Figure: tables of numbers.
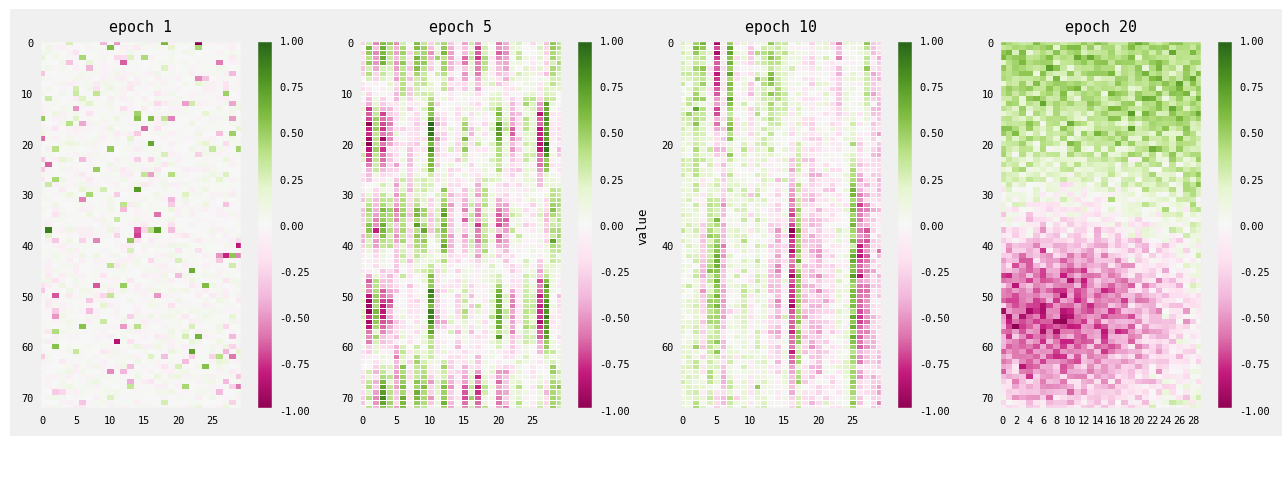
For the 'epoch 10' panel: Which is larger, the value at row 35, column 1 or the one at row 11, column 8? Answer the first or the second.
the first
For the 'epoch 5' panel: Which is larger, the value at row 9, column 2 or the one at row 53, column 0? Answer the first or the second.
the second
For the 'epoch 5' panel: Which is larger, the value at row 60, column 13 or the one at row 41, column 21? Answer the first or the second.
the first
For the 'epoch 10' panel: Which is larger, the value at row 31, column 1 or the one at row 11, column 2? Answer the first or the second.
the second
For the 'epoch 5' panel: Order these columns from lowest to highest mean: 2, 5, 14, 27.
5, 14, 2, 27
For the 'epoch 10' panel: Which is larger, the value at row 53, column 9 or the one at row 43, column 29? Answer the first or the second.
the first
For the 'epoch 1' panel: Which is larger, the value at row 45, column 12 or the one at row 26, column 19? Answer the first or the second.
the second
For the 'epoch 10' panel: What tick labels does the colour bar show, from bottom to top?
-1.00, -0.75, -0.50, -0.25, 0.00, 0.25, 0.50, 0.75, 1.00
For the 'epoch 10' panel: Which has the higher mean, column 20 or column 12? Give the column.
12
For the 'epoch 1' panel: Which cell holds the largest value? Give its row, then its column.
37, 1
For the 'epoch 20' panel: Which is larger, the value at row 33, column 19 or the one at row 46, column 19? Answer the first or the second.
the first
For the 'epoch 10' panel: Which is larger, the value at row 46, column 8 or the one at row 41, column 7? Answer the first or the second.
the first
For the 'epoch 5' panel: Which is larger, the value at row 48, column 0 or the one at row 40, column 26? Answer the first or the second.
the first
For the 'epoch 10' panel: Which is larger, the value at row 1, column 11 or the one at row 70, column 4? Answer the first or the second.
the second
